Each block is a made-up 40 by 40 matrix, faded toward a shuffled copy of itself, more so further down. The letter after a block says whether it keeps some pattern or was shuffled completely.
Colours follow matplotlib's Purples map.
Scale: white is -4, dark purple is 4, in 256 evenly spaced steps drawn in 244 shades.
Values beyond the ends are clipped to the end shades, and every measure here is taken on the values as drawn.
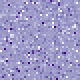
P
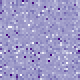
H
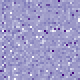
H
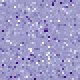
P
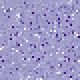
P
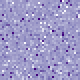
P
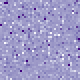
P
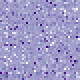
H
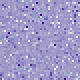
P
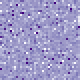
P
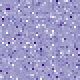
P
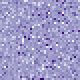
P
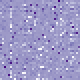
H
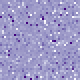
P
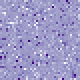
P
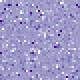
P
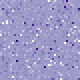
P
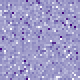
P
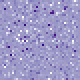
H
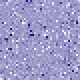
H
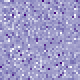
H
